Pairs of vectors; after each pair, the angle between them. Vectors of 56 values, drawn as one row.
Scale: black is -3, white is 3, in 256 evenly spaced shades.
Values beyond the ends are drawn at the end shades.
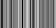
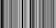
nearly parallel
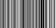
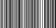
nearly opposite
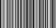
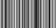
partly opposed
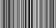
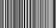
partly opposed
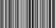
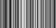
partly aligned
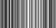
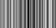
nearly opposite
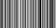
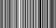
nearly parallel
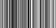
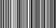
nearly opposite
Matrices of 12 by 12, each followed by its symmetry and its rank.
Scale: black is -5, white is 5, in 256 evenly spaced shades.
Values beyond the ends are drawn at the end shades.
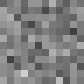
neither, full rank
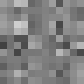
neither, rank two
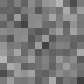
symmetric, full rank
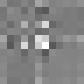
symmetric, rank two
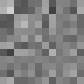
symmetric, rank two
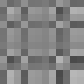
symmetric, rank one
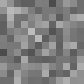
symmetric, full rank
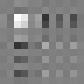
symmetric, rank one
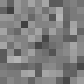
symmetric, full rank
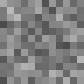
neither, full rank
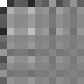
symmetric, rank one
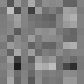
neither, rank two
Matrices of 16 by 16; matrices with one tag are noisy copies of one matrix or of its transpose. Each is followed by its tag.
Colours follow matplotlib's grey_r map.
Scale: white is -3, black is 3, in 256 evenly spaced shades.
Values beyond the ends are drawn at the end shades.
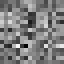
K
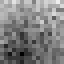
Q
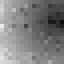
Q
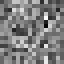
K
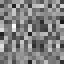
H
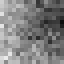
Q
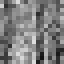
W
